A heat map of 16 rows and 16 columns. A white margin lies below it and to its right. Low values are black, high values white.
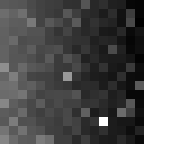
No regular stripes run through it. The bottom right is the roughest part. The field climbs toward the left. No single row or column stands out from its neighbours.
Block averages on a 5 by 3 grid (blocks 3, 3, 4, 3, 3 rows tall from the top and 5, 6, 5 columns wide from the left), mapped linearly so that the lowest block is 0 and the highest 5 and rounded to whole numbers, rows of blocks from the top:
420
420
520
531
521
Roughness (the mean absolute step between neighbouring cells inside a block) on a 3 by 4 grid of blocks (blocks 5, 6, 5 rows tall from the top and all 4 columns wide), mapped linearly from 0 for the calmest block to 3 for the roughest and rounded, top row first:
0 0 0 1 / 0 1 0 1 / 1 0 3 1
